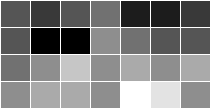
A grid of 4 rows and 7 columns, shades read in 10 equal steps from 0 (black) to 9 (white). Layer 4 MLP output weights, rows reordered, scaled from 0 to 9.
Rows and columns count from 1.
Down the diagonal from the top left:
3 0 7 5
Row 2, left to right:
3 0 0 5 4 3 3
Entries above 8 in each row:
0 0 0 1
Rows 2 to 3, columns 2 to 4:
0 0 5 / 5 7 5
